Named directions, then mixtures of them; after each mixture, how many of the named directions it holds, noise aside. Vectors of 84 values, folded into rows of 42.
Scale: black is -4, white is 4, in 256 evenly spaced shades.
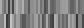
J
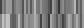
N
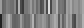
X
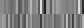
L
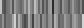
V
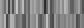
two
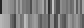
three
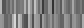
one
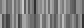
three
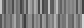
three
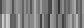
one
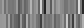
one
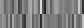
two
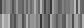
two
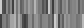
three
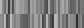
one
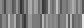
three
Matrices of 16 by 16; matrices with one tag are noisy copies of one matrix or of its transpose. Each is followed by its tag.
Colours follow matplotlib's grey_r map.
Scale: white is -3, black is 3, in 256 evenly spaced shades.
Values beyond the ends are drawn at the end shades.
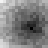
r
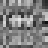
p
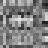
p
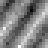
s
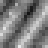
s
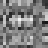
p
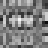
p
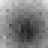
r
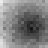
r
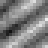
s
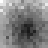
r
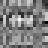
p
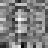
p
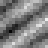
s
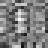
p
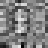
p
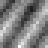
s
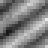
s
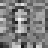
p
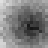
r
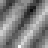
s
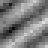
s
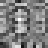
p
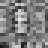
p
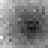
r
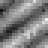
s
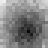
r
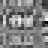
p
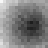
r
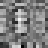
p
